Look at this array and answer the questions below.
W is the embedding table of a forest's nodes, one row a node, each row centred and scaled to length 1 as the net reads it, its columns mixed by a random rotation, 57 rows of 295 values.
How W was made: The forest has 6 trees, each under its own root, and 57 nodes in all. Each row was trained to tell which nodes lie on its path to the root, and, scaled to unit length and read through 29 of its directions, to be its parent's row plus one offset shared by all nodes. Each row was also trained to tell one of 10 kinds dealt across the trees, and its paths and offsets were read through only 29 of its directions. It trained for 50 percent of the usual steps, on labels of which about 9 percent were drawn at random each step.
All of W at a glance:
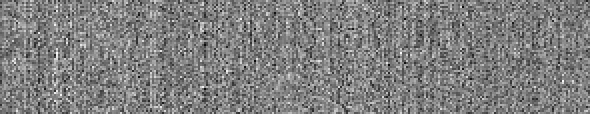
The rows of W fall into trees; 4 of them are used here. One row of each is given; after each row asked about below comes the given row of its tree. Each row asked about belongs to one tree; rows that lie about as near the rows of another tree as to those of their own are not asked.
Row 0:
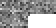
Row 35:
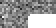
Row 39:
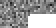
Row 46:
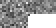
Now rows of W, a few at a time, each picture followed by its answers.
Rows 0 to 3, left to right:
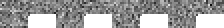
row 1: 35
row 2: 0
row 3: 46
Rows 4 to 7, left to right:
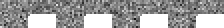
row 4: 39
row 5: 0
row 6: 46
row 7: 39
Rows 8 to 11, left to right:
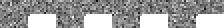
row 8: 0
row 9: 46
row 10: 39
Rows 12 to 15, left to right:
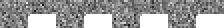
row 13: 39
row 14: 46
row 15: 0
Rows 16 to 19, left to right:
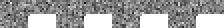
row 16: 39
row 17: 39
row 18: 46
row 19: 0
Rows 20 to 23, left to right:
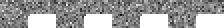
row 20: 0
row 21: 0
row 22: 39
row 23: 39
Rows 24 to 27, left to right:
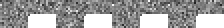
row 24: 46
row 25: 0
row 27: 0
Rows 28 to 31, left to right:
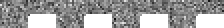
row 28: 35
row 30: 46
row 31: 46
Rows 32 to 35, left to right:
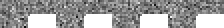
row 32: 46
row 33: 39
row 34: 46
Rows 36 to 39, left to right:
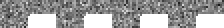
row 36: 46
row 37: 39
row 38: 39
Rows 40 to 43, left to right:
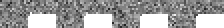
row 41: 46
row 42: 46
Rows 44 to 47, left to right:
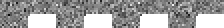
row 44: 0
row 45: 0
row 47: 0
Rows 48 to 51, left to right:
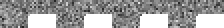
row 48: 39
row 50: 46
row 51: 39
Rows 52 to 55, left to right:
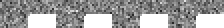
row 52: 46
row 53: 0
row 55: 46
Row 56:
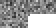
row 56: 39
